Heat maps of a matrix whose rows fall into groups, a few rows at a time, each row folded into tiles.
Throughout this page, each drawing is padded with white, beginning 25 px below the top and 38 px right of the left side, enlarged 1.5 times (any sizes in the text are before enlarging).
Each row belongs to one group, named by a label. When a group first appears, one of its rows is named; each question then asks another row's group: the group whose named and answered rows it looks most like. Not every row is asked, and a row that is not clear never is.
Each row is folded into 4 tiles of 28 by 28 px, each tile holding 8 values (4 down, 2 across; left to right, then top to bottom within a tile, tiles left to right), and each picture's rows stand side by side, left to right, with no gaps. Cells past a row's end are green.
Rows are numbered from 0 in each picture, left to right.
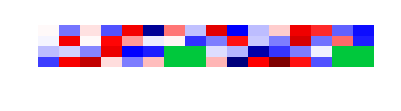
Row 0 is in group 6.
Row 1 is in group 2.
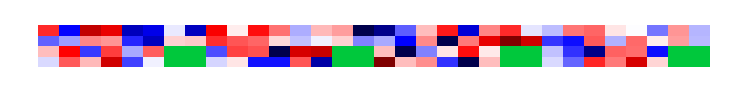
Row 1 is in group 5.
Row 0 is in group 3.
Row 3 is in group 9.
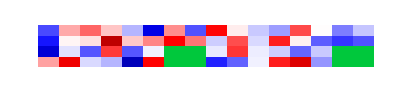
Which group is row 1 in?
2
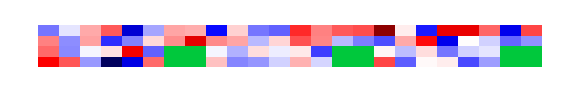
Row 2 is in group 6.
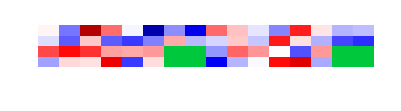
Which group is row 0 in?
3
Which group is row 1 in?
2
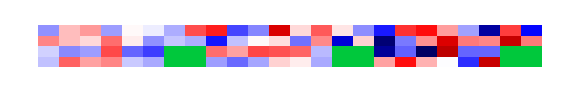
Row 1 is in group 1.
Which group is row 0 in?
6
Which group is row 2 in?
9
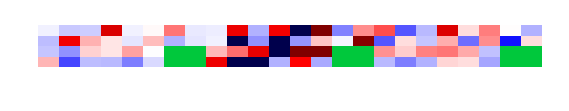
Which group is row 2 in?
1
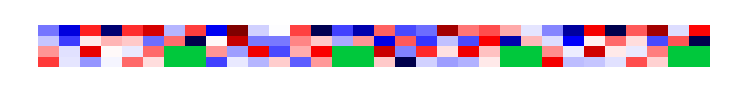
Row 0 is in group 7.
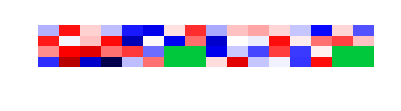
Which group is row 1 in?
9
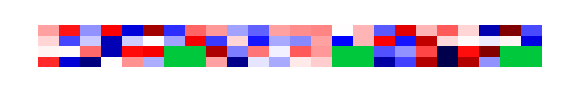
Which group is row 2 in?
5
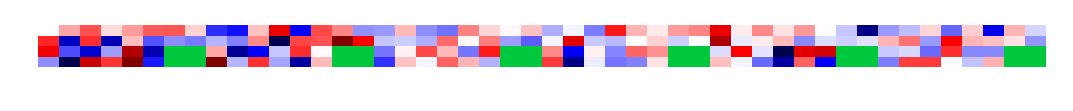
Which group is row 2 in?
2
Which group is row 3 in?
1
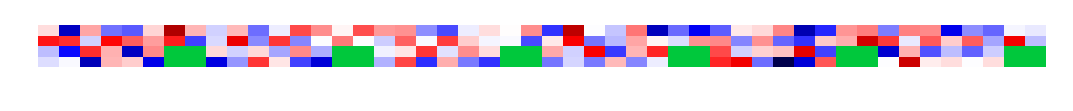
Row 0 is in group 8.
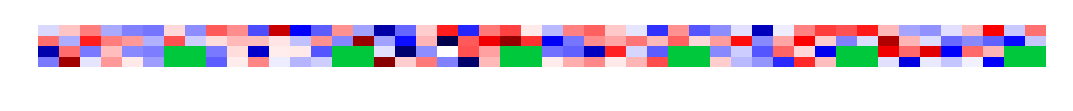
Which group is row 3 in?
9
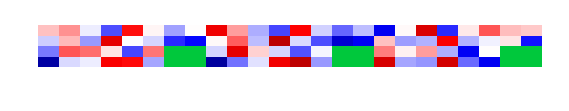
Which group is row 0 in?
2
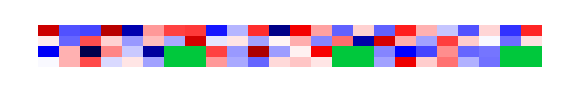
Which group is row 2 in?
6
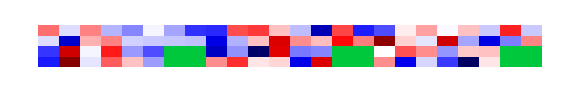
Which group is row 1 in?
9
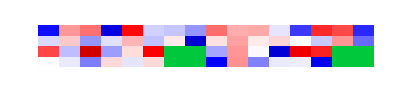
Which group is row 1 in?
5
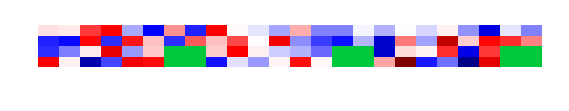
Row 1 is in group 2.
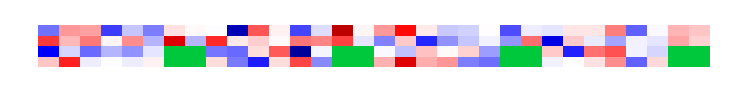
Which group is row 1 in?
8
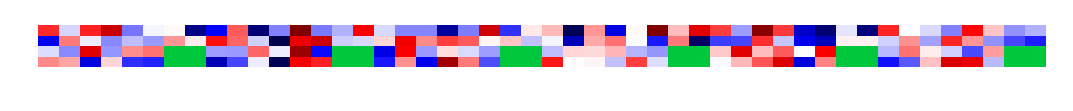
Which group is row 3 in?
7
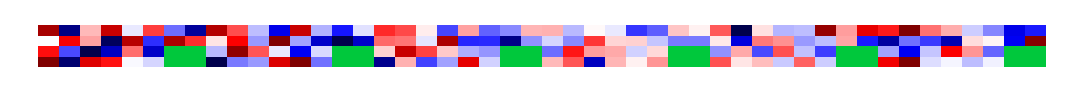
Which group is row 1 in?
2
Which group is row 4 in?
7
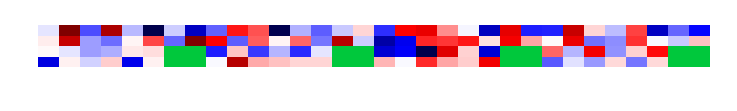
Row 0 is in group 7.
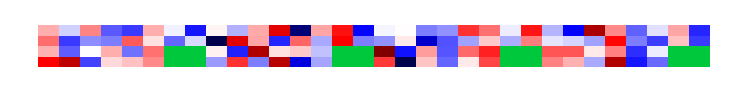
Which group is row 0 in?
8
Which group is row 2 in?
1
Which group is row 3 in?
3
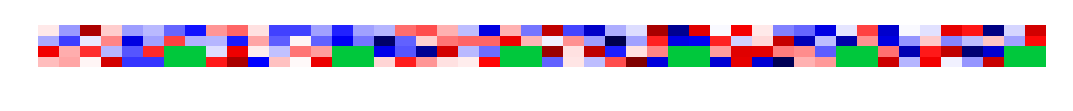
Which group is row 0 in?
3
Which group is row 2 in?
9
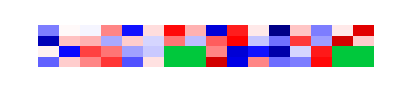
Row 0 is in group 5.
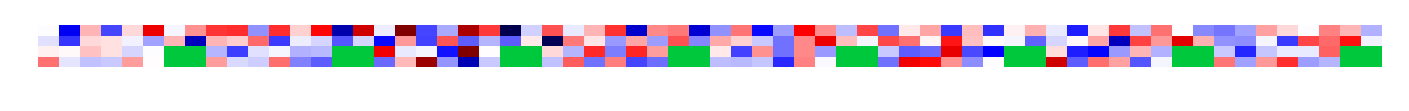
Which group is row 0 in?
7
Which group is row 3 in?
5
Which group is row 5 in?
6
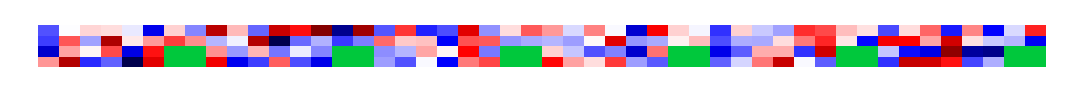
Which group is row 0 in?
9
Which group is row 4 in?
2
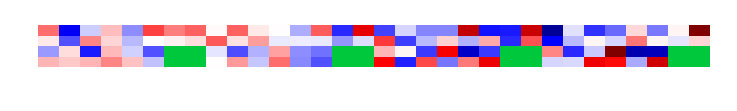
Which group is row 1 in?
6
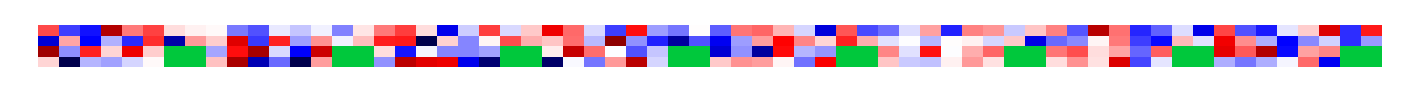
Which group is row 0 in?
1
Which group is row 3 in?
2
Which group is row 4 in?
9
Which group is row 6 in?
3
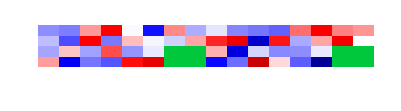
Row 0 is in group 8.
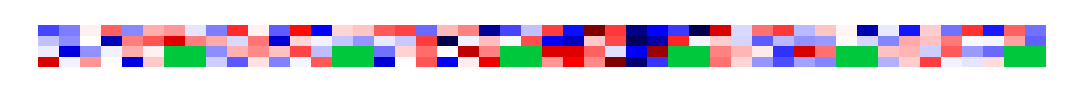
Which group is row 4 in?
5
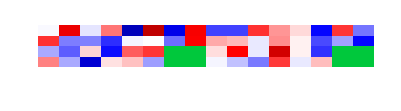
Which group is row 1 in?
3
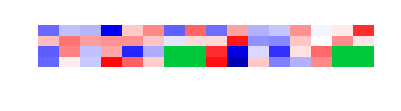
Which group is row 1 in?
1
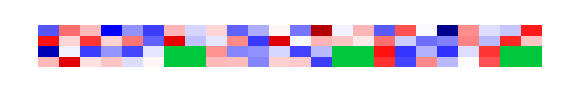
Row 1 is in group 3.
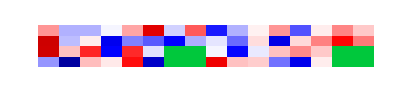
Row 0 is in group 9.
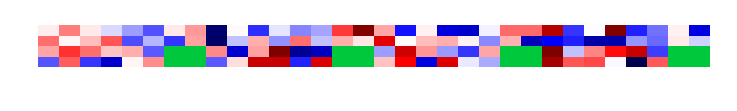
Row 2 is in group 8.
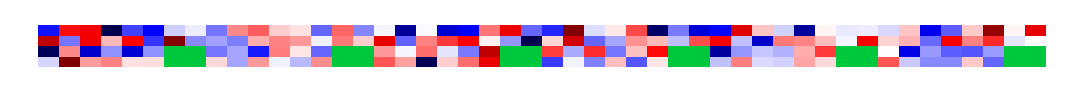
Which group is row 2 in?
8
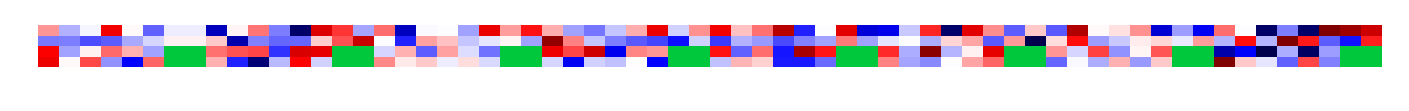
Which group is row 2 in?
7
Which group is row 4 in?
5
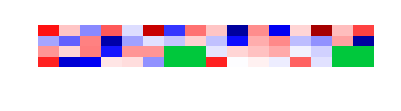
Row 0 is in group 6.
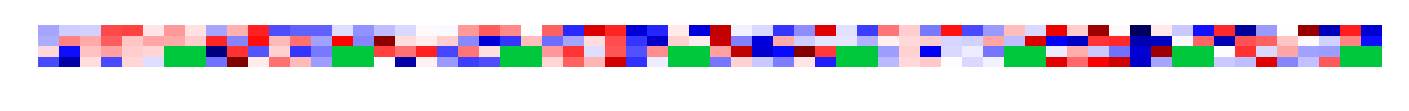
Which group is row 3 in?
3
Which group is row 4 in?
5
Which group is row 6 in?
3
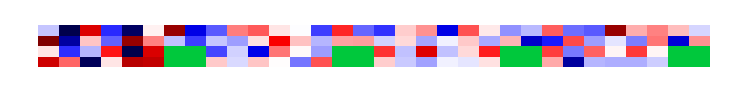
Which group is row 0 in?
8
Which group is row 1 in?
9
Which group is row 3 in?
1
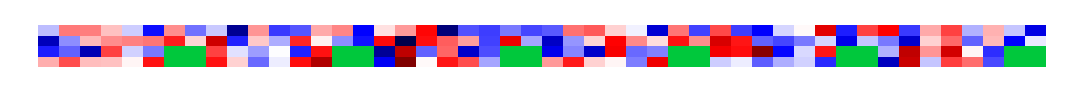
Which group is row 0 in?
9
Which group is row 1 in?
8
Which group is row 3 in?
9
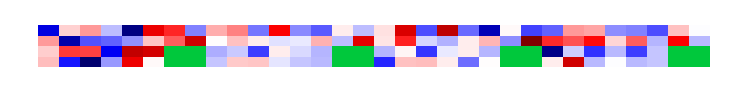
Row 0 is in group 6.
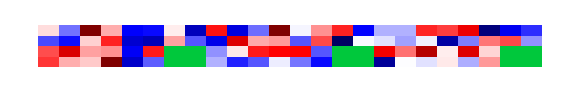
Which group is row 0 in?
3
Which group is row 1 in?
1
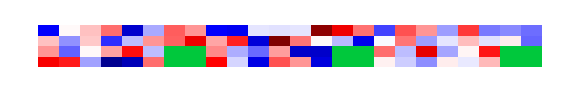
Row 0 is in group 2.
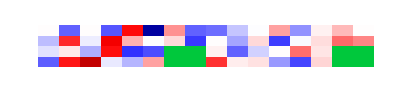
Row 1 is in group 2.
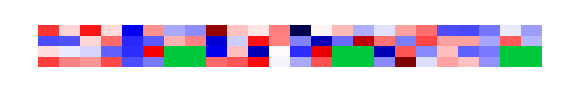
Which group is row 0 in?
3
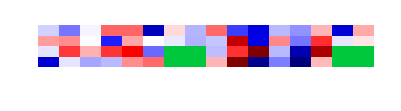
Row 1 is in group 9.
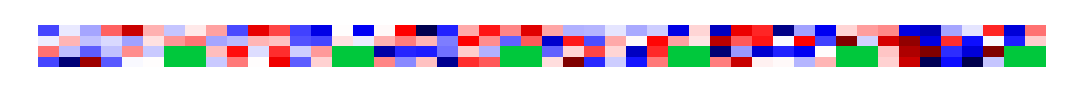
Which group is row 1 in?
3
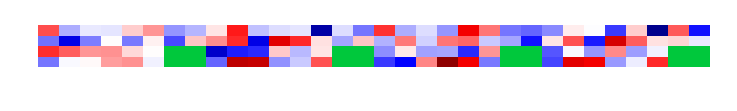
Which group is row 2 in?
2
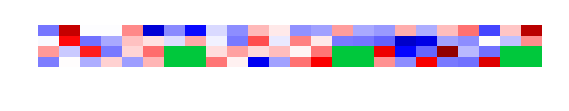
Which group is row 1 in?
8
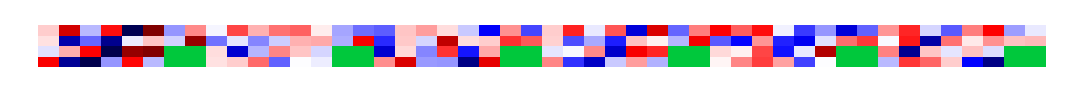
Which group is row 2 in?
9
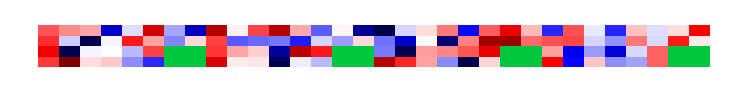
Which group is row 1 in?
5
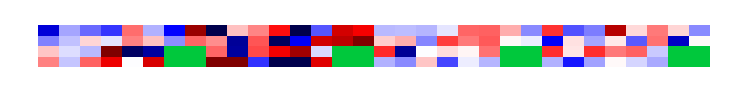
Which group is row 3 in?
1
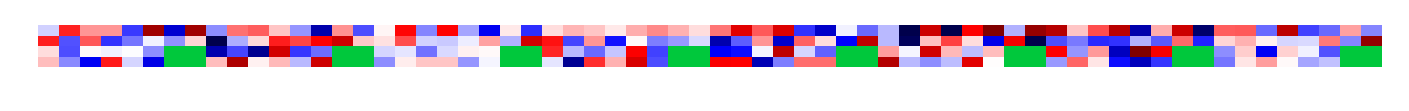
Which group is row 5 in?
7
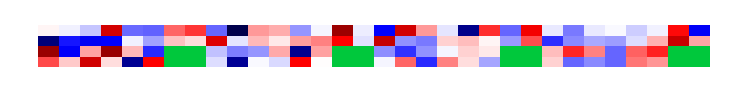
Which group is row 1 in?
8
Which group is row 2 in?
6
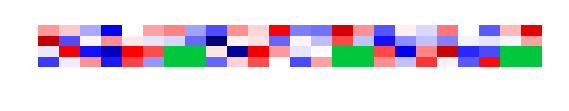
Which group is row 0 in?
5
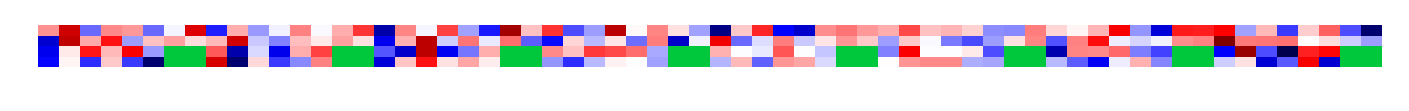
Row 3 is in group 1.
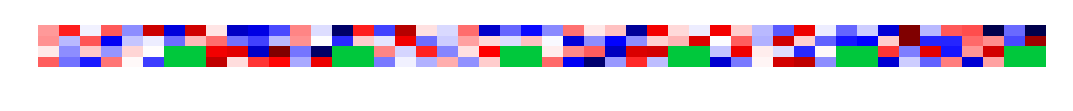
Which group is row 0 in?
6
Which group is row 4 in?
2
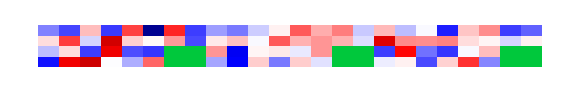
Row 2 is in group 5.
